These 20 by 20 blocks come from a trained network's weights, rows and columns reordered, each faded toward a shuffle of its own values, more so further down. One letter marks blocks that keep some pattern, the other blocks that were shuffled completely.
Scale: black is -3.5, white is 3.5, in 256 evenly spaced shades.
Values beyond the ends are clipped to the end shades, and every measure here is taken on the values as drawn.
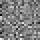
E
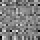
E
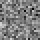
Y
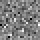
Y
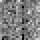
E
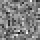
Y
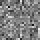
E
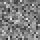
Y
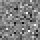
Y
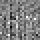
E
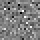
Y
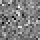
Y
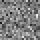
Y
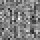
E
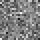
Y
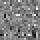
E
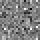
E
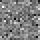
Y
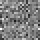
E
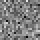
Y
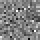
Y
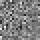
E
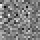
E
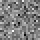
Y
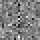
E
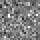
Y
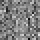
E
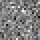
Y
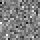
Y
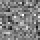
E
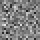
E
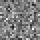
E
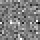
E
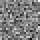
Y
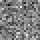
Y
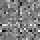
E
